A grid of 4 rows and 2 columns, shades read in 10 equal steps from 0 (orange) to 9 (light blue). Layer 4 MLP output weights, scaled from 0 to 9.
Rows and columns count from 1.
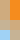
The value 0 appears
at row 1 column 2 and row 2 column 2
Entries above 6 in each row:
0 0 0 1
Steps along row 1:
down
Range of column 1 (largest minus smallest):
5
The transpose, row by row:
4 4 5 9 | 0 0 4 5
